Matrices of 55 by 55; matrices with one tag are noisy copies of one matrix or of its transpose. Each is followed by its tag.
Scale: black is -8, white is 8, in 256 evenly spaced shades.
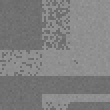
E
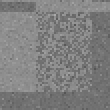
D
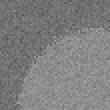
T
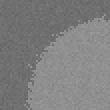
T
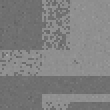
E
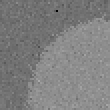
T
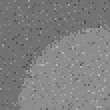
T
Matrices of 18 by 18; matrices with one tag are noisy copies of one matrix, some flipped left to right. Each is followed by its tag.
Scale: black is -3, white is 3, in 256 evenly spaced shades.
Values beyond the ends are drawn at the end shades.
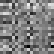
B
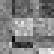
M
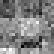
M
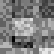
M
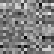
B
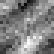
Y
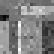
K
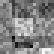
M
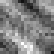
Y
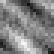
Y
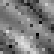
Y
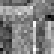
K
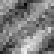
Y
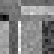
K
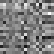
B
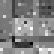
M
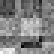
M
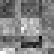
M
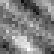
Y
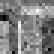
K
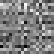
B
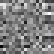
B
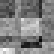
M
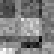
M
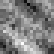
Y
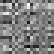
B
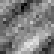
Y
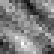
Y
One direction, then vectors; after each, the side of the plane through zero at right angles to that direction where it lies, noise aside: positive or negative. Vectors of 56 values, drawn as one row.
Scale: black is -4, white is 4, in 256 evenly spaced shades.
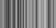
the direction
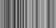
positive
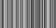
negative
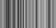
positive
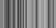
positive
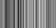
positive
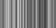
negative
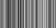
positive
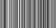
negative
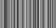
positive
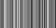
negative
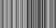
negative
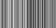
negative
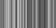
negative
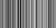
positive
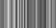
negative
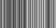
positive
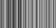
positive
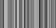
negative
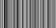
positive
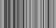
positive
